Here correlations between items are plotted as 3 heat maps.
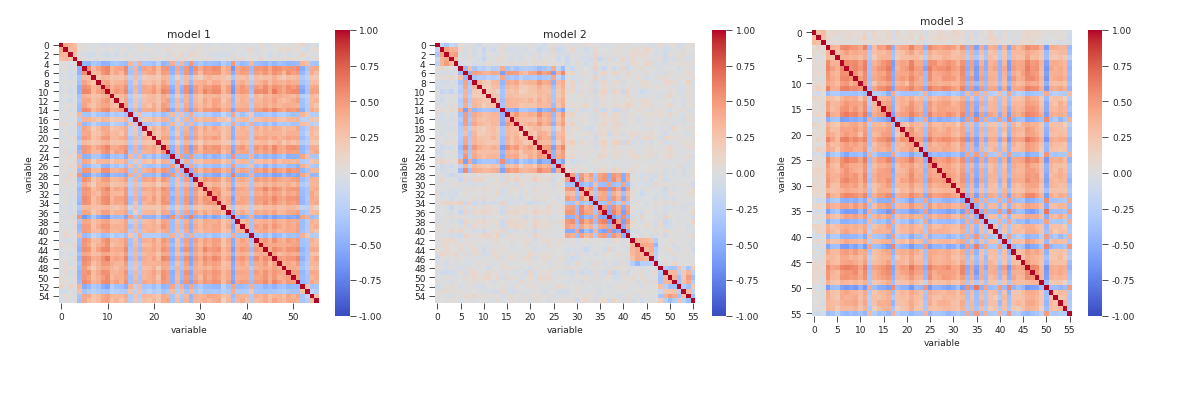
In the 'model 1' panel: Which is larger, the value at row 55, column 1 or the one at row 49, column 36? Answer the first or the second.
the second
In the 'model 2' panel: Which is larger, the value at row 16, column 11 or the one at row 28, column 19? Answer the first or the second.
the first
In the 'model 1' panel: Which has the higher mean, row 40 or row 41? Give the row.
40
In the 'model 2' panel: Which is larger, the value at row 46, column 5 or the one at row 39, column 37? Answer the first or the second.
the first
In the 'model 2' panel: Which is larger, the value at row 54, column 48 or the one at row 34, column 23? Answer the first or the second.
the second
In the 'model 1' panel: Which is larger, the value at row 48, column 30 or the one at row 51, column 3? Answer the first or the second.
the first
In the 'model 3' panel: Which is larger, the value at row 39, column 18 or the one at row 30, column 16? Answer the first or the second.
the second
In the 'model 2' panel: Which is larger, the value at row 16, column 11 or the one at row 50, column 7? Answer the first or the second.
the first
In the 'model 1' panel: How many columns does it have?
56
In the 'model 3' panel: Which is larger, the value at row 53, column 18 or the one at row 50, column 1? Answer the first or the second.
the first
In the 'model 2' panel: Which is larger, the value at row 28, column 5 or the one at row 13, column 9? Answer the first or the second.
the second
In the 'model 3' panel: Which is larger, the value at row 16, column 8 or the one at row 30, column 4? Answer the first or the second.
the first
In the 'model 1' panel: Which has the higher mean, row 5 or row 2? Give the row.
5
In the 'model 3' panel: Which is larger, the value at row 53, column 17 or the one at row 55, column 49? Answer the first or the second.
the second
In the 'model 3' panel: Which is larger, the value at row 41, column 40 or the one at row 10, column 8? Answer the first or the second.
the second
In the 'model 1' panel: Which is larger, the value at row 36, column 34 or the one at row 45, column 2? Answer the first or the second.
the first
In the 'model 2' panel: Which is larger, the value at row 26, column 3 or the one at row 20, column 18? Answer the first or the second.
the second
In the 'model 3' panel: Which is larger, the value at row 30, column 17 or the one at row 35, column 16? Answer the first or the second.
the first
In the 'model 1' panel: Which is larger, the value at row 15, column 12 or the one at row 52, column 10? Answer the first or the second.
the first
